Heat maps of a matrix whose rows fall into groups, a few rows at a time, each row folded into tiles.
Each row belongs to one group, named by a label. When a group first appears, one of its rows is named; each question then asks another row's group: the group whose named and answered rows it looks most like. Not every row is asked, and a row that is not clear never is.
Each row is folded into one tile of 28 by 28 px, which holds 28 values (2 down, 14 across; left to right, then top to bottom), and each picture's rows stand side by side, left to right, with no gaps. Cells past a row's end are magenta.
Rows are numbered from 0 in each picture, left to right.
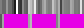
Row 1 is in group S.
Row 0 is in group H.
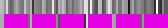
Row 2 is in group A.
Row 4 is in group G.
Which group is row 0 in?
S
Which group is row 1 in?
S
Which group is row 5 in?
H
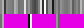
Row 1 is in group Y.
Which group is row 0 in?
S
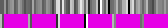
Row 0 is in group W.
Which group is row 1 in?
W
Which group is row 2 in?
S
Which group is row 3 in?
Y
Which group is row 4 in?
G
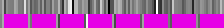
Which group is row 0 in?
S
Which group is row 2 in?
G
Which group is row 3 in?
Y
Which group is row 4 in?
A
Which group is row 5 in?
H
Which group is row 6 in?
W
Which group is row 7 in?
A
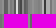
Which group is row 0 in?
H
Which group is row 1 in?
G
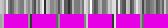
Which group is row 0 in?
S
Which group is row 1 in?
G
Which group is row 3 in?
S
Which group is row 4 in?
S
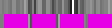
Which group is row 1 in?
W
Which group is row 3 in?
A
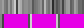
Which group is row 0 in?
G
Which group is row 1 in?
Y
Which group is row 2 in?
W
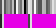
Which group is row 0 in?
Y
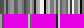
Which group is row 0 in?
W
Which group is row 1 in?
G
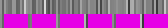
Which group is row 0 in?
A
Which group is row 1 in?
H
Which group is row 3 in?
A
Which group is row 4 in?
G
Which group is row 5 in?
A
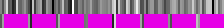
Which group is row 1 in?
W
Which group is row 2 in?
H
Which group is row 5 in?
W
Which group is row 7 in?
G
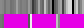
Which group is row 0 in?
H
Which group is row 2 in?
G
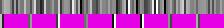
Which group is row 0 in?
A
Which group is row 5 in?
Y
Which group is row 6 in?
G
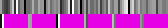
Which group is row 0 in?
Y
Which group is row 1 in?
G
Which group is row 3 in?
A
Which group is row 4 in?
G
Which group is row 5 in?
G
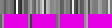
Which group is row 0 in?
H
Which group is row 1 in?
G
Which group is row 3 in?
S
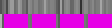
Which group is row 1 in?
H
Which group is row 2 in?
W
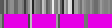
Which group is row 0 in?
W
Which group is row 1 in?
S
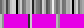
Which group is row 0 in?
G
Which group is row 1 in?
S
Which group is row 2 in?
G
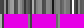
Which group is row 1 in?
W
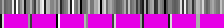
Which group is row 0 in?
Y
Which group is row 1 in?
G
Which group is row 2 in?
Y
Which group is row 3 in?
G
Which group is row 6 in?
Y
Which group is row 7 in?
S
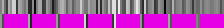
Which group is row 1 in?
W
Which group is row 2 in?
A
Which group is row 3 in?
A
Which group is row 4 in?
S
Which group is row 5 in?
W
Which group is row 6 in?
W
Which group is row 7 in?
W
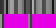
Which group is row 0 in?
W
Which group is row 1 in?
W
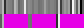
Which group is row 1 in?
H
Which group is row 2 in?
Y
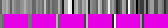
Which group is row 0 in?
A
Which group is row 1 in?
H
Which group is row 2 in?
G
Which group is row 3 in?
S
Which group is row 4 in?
Y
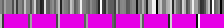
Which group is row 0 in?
A
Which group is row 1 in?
H
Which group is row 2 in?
S
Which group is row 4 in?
W
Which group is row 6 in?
S
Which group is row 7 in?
Y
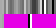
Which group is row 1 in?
Y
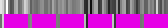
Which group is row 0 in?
S
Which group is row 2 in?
A
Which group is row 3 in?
W
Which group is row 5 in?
H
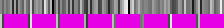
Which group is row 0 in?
A
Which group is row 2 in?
A
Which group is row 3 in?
W
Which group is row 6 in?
Y
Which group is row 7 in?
S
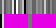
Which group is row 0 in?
Y
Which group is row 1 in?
H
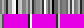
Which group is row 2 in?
Y
